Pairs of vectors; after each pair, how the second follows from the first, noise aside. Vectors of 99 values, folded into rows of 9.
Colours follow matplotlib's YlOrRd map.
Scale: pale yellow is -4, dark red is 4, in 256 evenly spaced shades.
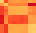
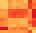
reversed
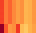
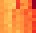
reversed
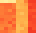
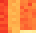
reversed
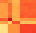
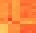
shrunk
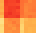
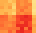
reversed
